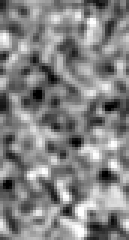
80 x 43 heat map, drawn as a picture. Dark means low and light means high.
No overall slope runs across the table. The bottom middle is the ninth with the highest average. The field is mottled with small blotches. On average the colour sits 50% of the way up the scale. There are no regular stripes.
